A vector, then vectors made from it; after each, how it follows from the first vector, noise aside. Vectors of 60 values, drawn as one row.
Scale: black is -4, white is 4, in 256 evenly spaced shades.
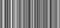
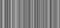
shrunk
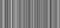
shrunk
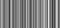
reversed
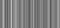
shrunk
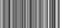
reversed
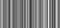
reversed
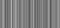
shrunk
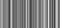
reversed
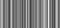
reversed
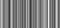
reversed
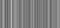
shrunk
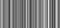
reversed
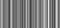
reversed
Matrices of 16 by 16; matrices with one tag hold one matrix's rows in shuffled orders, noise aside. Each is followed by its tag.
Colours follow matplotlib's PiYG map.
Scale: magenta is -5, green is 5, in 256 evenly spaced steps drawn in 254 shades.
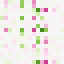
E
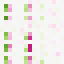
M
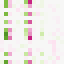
M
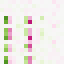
M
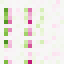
M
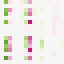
M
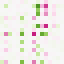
E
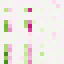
M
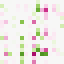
E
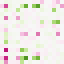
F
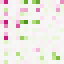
F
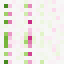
M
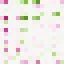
F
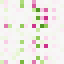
E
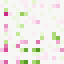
F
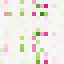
E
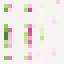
M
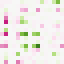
F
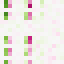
M
